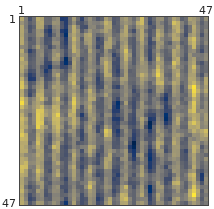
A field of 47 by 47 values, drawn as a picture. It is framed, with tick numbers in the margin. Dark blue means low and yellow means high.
The ninth with the highest average is the middle left. Streaks run downward. Stripes running up and down repeat 11 times from left to right. No overall slope runs across the table.
